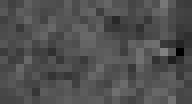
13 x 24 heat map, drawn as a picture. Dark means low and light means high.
There is no overall slope. The middle right is the roughest part. Overall the values sit about 30% of the way up the scale. In the middle right lies a patch that is rougher than the rest.
